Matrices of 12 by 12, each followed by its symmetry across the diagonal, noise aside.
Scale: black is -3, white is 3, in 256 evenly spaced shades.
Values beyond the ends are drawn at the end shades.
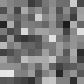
neither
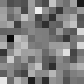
antisymmetric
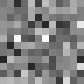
neither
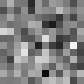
antisymmetric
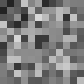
symmetric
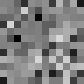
symmetric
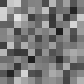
symmetric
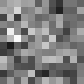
neither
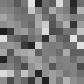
antisymmetric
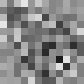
symmetric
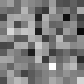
neither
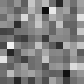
antisymmetric
